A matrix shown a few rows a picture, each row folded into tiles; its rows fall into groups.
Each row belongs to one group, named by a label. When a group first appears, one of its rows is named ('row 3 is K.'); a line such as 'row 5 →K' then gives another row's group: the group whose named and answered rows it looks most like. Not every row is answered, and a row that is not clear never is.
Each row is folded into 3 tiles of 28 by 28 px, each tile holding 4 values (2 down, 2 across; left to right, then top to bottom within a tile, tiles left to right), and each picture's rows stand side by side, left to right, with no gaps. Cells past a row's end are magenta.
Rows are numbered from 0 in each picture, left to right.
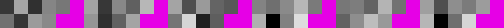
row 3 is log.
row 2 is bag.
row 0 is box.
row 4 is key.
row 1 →log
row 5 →log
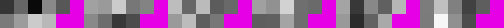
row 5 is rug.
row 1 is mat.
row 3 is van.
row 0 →key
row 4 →log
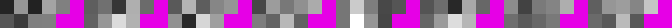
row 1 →key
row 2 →box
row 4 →rug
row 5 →key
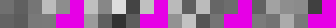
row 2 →bag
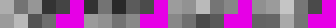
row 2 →mat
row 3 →van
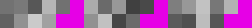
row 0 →key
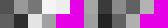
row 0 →box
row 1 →log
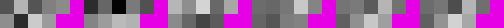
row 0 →box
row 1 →key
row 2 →mat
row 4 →key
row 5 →key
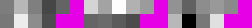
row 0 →rug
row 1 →mat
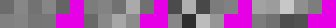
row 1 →key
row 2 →box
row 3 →mat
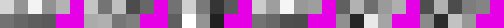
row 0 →mat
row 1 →bag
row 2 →rug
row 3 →mat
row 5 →box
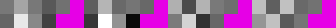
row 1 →rug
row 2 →bag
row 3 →bag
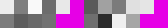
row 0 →mat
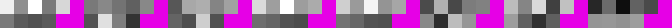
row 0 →mat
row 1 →rug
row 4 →mat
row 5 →box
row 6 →mat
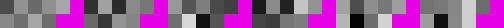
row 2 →bag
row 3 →box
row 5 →log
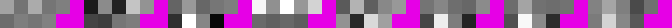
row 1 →box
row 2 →rug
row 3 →mat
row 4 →box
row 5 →rug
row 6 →rug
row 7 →rug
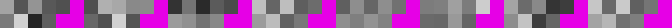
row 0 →bag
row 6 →bag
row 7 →bag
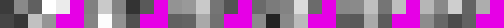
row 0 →box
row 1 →rug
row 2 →van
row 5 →mat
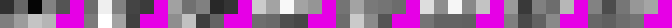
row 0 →key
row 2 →bag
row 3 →mat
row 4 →rug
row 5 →mat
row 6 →log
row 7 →log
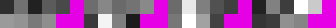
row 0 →key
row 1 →rug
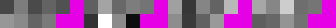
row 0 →key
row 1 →rug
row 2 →log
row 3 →van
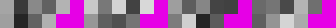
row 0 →log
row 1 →mat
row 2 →bag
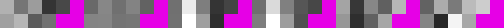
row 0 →bag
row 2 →rug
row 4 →log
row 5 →box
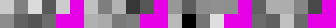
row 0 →mat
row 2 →log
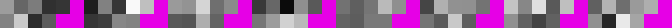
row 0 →bag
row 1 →box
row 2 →van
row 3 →key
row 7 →box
